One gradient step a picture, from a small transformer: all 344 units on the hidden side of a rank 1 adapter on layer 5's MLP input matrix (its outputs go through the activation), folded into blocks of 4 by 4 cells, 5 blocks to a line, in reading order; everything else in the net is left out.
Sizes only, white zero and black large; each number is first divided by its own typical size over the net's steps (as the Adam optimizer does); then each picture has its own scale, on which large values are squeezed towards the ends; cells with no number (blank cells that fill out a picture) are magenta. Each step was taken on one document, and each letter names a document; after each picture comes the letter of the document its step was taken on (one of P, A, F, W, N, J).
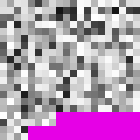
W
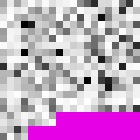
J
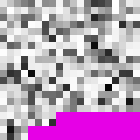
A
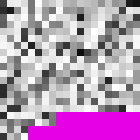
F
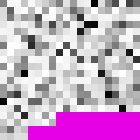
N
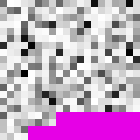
N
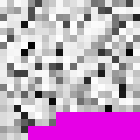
N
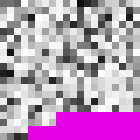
A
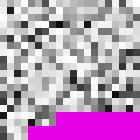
F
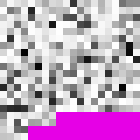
N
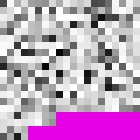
J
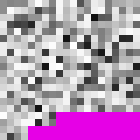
A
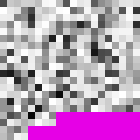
A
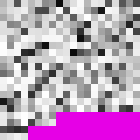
F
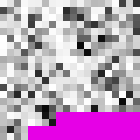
F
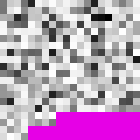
A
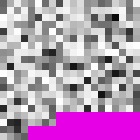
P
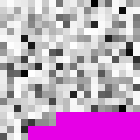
N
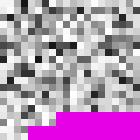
W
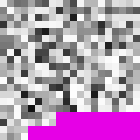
W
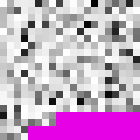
N
